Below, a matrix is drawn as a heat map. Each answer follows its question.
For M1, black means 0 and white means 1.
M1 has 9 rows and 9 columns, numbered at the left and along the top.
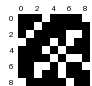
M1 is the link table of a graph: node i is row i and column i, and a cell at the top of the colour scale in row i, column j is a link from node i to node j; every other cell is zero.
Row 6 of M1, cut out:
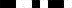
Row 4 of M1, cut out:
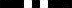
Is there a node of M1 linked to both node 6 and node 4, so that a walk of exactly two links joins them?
yes
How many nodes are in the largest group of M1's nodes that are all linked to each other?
2
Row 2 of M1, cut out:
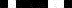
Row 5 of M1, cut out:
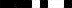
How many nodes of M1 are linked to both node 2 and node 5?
2
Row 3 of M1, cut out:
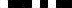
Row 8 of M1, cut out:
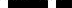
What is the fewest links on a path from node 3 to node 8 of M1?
2
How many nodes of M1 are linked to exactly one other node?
1
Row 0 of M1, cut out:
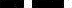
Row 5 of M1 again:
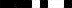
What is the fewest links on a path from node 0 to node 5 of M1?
3
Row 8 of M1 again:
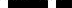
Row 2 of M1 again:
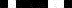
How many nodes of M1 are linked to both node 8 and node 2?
1
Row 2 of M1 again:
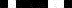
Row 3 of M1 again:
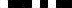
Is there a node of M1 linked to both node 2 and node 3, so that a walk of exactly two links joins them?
yes
